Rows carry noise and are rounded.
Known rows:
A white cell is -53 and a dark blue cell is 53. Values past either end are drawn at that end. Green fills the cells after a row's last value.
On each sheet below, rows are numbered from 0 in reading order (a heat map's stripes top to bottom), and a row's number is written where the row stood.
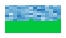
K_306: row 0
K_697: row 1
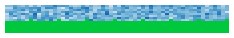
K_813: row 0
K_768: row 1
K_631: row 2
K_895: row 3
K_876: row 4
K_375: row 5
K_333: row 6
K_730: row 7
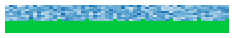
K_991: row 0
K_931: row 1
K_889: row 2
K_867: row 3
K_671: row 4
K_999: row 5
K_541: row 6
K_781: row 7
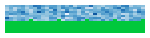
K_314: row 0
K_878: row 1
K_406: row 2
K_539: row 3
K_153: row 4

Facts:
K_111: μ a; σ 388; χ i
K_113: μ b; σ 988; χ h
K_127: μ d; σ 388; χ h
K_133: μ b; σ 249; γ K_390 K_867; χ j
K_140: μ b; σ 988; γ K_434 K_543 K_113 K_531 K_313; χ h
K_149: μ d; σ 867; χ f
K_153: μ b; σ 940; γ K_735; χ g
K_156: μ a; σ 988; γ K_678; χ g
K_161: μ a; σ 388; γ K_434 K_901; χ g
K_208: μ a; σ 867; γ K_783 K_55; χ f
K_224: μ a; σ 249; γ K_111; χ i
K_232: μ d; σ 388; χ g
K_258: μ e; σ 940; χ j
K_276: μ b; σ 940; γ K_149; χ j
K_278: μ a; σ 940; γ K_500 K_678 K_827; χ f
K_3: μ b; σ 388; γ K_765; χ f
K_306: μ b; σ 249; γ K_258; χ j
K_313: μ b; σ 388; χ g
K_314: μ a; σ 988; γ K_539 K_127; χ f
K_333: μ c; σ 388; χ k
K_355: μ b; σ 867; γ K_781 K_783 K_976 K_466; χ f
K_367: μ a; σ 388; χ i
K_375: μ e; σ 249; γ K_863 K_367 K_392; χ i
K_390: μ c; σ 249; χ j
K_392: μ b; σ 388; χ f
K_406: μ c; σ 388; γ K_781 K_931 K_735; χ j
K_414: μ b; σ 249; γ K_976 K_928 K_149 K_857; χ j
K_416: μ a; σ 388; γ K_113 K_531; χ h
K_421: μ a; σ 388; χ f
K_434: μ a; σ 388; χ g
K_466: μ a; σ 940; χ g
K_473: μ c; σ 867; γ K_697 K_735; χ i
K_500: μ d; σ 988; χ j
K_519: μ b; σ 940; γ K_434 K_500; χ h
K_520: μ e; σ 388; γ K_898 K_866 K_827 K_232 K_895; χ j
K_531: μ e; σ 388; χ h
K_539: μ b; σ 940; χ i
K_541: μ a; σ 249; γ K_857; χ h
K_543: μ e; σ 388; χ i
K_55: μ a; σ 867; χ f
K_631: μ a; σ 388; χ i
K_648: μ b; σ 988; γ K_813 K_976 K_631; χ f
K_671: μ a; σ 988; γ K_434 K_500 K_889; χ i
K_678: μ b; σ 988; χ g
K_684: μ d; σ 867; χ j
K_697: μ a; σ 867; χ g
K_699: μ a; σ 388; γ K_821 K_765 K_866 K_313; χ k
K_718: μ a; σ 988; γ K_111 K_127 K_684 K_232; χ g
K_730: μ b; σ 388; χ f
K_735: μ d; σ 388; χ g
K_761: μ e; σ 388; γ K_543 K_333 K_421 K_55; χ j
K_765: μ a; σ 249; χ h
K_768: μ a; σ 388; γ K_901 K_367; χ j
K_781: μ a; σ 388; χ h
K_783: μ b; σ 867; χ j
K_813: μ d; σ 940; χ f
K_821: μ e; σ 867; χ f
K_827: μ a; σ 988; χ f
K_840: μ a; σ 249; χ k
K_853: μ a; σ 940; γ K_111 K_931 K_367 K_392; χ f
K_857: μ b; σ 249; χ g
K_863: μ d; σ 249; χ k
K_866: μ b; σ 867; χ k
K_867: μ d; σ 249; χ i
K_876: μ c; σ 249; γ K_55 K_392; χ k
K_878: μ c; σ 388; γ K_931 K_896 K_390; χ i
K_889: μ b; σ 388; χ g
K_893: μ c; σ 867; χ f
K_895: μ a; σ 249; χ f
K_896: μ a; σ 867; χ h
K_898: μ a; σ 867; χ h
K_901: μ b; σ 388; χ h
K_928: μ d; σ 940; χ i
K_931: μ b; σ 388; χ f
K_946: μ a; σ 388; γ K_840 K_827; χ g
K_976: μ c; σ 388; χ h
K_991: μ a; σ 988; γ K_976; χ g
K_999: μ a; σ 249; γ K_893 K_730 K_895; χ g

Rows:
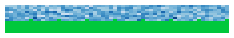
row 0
K_678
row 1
K_718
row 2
K_390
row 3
K_156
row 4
K_313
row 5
K_699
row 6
K_853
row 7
K_896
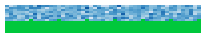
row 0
K_392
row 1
K_140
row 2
K_55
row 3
K_857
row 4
K_111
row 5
K_866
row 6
K_821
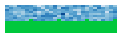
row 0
K_901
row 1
K_500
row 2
K_161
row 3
K_466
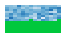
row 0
K_840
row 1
K_149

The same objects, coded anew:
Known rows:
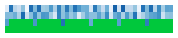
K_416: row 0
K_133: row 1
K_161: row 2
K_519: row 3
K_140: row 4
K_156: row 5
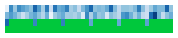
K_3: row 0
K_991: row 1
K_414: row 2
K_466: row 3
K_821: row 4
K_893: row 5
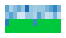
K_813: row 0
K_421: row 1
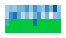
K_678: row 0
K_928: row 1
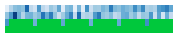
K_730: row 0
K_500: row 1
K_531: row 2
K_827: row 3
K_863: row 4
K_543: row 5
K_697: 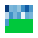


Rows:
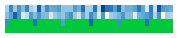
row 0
K_999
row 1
K_278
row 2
K_232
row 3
K_375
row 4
K_735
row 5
K_671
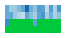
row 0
K_931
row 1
K_258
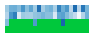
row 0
K_684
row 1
K_306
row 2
K_648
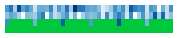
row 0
K_718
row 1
K_127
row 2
K_224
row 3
K_976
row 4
K_878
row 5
K_765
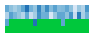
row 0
K_55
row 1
K_946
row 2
K_781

